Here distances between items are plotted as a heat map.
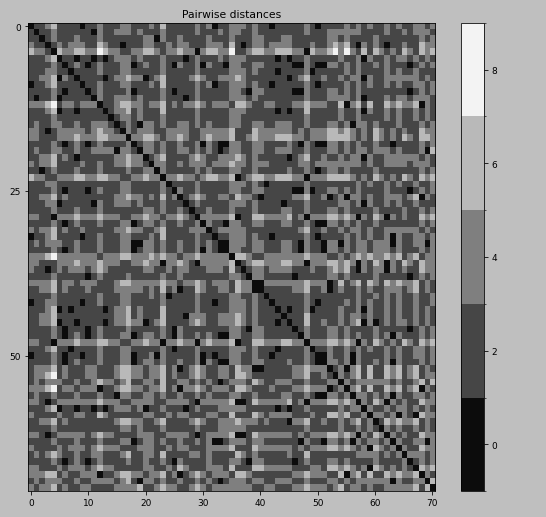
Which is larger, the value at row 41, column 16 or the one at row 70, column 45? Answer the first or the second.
the first
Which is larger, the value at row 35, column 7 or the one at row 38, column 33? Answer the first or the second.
the first
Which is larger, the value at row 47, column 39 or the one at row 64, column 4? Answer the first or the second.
the first
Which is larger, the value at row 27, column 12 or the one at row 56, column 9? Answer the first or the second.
the first
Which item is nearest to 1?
11
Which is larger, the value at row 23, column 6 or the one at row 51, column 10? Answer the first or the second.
the first
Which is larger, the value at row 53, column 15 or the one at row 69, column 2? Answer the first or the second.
the first
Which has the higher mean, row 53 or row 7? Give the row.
53
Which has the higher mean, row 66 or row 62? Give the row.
62
